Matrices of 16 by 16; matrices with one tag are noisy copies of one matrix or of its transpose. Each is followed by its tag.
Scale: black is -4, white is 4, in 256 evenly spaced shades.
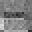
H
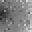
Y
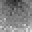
Y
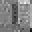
H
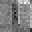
H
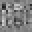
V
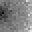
Y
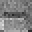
H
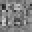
V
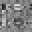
V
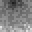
Y
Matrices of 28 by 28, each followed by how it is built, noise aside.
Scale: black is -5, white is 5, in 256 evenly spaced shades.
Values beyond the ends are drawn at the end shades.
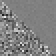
lower triangular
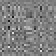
low rank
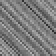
Toeplitz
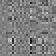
low rank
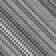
Toeplitz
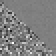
lower triangular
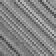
Toeplitz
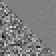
lower triangular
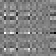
low rank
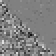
lower triangular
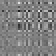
low rank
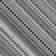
Toeplitz
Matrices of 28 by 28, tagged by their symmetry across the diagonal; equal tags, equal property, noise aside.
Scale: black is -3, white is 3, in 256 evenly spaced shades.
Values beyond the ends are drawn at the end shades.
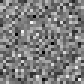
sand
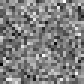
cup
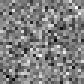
cup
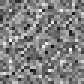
sand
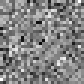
sand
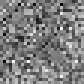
sand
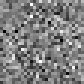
cup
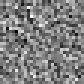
cup
